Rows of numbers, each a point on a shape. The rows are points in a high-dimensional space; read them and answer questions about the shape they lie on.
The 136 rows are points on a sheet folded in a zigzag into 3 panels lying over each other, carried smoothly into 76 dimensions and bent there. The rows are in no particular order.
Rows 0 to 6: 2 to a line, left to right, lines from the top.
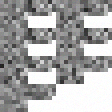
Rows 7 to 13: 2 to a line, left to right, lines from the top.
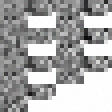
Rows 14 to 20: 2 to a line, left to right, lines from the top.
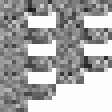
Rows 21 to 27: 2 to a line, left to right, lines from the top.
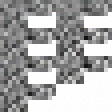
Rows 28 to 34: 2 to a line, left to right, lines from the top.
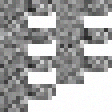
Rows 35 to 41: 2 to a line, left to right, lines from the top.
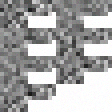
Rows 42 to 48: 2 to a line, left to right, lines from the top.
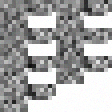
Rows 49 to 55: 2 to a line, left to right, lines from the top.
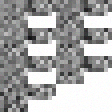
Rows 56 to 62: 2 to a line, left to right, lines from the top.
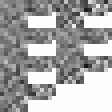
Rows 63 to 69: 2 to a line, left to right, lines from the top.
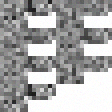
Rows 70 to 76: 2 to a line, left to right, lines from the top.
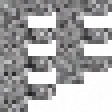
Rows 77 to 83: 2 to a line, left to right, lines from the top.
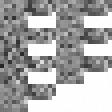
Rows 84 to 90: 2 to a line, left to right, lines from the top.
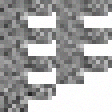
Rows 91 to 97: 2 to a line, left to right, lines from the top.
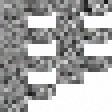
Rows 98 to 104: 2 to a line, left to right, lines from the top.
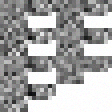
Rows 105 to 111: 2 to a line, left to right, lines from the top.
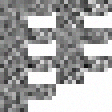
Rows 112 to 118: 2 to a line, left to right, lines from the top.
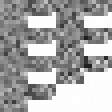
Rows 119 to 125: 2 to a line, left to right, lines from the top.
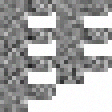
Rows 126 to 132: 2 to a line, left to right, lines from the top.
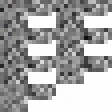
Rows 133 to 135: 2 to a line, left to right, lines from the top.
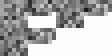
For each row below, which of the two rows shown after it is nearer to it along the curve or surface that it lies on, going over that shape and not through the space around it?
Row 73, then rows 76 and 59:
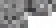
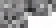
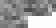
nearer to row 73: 59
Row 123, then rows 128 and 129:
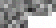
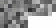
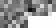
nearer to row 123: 129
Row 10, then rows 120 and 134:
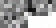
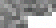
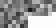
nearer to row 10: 134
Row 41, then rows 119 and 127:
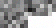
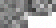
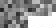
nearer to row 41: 127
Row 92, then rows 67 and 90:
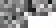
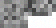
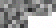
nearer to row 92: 67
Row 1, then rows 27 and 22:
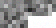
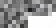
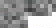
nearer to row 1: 27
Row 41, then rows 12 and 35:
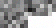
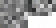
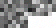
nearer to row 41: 35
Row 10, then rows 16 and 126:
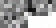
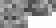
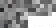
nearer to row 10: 16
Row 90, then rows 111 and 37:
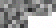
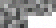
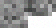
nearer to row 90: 111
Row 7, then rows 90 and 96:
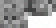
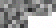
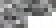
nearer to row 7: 96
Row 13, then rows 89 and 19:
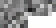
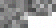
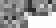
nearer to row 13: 19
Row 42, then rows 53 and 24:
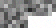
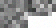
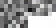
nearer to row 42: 24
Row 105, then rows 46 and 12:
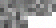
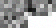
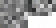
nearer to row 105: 12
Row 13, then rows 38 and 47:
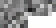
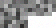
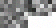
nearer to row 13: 38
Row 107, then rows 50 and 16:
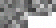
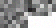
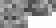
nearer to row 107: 50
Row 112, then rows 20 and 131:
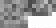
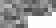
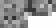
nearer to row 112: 131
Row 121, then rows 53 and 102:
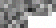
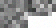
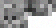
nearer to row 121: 102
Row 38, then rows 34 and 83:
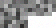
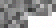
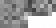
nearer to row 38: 34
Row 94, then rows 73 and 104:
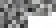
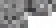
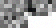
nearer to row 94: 104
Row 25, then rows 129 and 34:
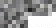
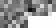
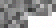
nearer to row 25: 129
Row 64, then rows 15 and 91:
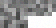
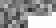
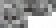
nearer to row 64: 15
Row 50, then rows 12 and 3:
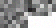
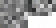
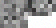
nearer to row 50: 12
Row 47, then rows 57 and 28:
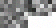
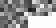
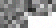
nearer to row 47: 57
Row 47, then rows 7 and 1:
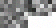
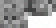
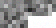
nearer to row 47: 7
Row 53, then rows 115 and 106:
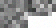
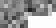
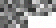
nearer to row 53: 106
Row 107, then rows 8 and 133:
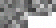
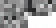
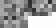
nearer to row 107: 133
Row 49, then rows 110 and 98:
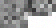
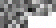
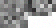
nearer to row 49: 98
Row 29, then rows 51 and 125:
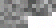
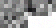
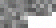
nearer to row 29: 125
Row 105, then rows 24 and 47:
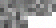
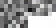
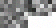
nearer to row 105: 47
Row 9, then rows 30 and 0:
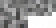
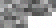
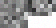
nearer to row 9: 30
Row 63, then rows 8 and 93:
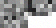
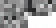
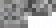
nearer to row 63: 8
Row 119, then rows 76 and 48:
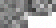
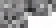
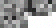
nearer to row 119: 48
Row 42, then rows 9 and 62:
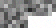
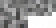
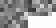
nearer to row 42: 9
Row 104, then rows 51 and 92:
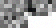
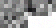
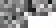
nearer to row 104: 51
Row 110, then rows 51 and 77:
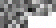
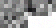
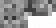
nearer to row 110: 51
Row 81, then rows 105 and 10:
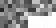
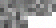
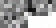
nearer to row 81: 105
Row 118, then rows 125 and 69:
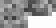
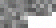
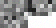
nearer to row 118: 69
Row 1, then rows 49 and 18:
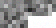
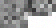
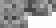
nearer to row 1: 18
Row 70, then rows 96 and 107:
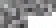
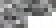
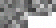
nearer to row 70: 96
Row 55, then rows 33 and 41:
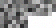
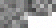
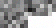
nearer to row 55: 41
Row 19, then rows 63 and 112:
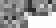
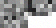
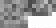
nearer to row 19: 63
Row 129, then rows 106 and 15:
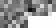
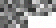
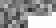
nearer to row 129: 15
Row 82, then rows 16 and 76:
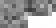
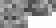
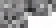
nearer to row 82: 16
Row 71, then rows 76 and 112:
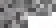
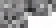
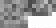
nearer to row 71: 112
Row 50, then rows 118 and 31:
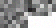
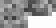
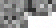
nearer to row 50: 31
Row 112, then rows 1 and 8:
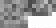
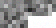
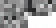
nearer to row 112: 8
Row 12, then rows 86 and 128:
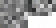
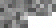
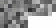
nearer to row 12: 86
